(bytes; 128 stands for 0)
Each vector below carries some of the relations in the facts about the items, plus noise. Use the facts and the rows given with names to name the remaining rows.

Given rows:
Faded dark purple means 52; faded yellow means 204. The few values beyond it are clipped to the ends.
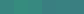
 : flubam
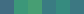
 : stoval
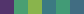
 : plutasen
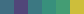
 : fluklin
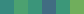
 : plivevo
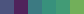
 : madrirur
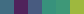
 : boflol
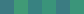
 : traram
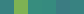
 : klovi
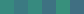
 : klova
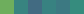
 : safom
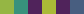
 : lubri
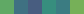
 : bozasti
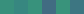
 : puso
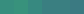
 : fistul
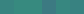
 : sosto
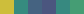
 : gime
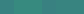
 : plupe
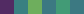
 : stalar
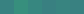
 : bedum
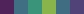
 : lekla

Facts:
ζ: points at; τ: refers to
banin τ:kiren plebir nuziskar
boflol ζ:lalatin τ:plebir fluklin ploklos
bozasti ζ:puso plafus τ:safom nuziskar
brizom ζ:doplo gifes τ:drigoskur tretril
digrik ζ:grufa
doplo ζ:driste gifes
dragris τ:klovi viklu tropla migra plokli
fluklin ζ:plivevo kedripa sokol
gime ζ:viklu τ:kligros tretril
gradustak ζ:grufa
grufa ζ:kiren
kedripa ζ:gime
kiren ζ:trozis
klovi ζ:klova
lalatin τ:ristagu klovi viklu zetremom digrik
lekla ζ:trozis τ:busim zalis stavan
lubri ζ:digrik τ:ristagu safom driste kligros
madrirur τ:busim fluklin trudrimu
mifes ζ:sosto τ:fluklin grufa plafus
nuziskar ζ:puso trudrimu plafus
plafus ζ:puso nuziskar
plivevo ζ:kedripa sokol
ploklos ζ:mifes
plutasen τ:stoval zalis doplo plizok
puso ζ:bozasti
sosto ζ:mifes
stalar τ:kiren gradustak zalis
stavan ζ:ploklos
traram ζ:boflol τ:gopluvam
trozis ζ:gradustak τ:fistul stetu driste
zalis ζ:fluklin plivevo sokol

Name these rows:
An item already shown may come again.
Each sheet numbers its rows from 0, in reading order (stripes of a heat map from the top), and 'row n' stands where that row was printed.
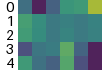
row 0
boflol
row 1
drigoskur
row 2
drigoskur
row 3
gradustak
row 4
trozis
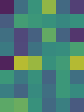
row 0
lekla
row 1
stavan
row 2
grufa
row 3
plebir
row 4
zalis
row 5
gifes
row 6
trudrimu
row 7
lalatin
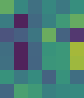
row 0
safom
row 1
mifes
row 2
kiren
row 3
boflol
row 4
boflol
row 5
gifes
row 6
doplo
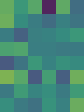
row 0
viklu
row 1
driste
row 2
ploklos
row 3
ristagu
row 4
busim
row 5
brizom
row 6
traram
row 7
nuziskar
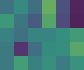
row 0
digrik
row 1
trozis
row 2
plafus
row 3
banin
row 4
traram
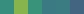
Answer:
dragris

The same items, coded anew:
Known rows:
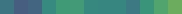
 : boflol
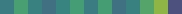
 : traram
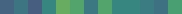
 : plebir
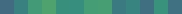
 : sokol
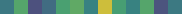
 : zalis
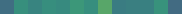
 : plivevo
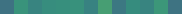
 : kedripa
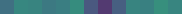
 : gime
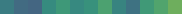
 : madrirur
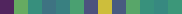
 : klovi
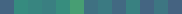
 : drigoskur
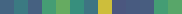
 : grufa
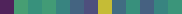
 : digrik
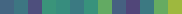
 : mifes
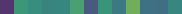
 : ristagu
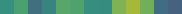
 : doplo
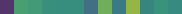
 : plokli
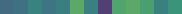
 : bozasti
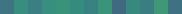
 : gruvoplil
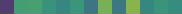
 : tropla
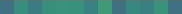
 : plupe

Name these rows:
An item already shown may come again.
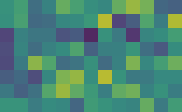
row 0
doplo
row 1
lekla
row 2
lubri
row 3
safom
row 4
lalatin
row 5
fluklin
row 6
trudrimu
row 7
plutasen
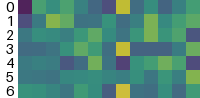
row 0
digrik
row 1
lalatin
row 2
puso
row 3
ploklos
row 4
brizom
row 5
banin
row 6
stavan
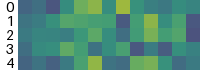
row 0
fluklin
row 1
gifes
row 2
puso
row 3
klova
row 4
nuziskar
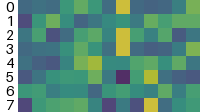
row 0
ploklos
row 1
dragris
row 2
zalis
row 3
ploklos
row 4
plafus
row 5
driste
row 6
plutasen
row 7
viklu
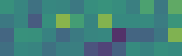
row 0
stalar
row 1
busim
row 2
trozis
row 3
gime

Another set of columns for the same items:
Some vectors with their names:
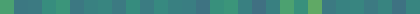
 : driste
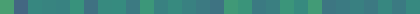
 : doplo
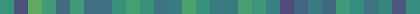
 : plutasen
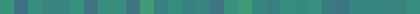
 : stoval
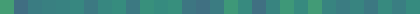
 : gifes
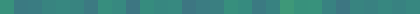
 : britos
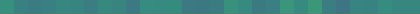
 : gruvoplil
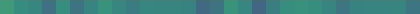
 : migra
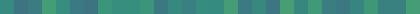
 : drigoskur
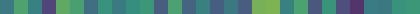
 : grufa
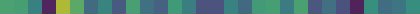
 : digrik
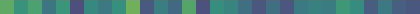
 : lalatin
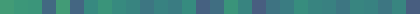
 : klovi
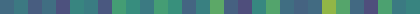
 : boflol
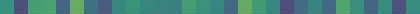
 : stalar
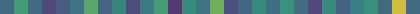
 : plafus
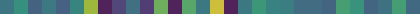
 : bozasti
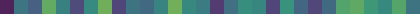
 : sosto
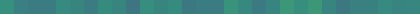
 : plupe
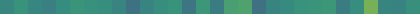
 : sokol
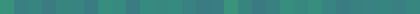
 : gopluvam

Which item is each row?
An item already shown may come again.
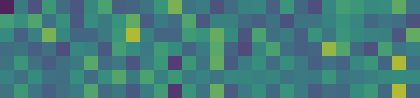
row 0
ploklos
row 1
dragris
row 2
brizom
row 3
boflol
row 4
puso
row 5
busim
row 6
puso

